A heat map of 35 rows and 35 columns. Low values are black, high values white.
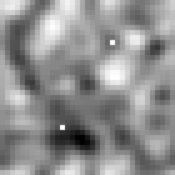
Lone odd cells: 2, each higher than its neighbours. Grain: blotchy. Ninth with the lowest average: bottom middle.
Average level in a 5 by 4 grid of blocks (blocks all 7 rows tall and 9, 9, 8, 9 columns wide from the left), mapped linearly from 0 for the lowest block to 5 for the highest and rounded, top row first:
3 5 3 3
2 3 4 3
3 2 4 3
3 0 1 3
3 2 3 2
